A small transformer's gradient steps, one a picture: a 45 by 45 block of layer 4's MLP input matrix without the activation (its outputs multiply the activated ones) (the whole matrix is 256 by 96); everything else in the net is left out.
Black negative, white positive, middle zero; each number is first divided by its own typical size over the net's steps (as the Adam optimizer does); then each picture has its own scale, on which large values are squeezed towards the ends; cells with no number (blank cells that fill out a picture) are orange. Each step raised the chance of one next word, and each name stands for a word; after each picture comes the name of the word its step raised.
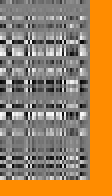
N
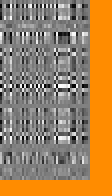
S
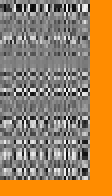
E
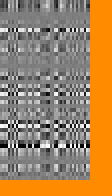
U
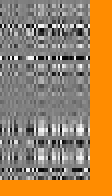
E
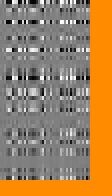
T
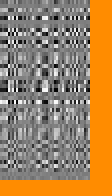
N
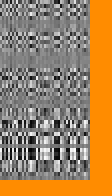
U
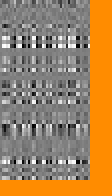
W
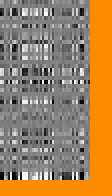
T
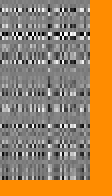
W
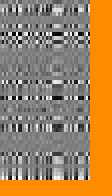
W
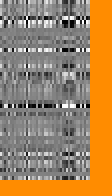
E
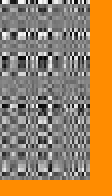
N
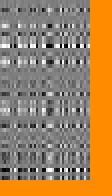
W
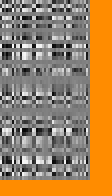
N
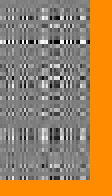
S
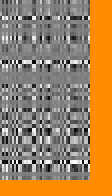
N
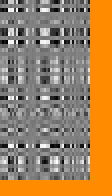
W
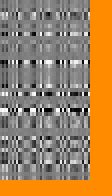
S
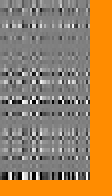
T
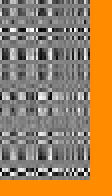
T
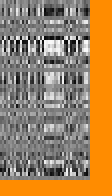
S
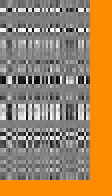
U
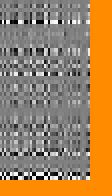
E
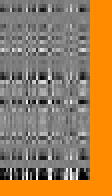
T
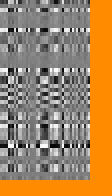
U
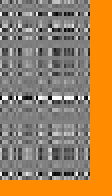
T
